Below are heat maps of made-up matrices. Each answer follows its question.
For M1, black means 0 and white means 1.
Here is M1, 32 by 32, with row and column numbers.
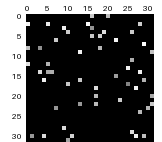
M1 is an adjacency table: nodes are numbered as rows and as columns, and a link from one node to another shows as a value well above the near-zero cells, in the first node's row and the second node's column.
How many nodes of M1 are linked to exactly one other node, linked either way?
4
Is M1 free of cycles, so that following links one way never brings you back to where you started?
yes
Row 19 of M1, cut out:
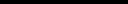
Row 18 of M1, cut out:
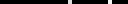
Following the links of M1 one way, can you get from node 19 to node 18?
no
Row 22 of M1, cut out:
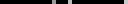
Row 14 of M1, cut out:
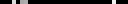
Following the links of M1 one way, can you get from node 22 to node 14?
no
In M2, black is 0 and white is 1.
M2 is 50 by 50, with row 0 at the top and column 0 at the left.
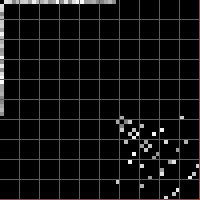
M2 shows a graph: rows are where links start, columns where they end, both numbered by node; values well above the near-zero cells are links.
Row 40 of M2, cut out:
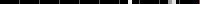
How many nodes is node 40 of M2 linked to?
3
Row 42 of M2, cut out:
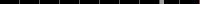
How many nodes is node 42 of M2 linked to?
1
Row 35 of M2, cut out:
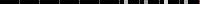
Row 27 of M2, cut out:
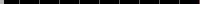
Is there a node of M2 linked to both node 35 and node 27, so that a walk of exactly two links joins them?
no
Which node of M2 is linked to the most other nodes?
node 0
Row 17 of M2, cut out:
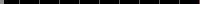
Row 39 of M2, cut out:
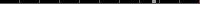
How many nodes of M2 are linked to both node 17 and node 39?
0
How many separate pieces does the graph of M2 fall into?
2
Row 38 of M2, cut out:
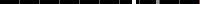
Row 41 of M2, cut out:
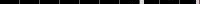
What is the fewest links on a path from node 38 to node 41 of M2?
6
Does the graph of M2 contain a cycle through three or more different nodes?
no
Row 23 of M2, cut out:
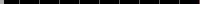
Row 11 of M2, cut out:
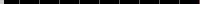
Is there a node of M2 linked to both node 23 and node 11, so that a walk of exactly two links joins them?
yes
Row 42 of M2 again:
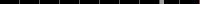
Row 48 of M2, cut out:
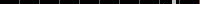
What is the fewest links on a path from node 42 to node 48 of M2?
3
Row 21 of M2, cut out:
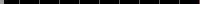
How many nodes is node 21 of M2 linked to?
1
